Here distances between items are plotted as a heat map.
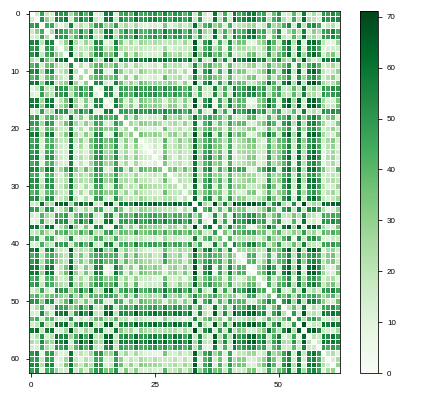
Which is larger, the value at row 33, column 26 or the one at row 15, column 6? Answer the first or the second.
the first
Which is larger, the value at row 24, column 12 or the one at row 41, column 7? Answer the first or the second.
the first
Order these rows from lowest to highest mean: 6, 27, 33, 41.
6, 41, 27, 33
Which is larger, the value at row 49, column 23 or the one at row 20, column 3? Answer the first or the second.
the second
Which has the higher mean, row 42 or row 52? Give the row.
52
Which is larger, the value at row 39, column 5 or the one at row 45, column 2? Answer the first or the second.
the second
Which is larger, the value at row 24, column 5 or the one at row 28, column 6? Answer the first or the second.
the first
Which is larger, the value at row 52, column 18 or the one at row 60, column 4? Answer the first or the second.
the first
